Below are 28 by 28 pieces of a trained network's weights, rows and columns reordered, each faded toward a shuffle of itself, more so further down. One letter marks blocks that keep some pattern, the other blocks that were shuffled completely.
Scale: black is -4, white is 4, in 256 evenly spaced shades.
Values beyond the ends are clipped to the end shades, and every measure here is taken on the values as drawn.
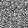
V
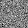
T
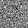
V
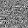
V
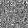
V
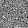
T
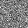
T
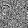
V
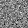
T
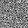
V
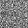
V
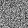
T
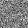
V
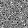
T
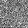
T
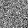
V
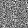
V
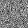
V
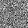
V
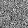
V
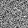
T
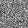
T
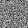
T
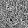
V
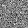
T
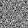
V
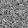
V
